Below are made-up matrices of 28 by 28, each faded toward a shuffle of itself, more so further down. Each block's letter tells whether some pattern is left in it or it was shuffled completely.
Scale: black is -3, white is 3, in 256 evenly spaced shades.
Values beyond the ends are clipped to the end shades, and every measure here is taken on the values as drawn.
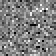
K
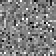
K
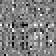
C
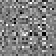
C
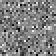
K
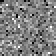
K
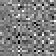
C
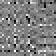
C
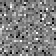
K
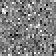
K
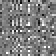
C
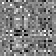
C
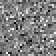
K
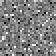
K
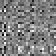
C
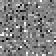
K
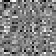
C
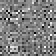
C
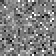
K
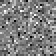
K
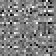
C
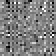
C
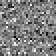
K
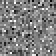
K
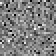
K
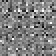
C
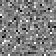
K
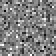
K
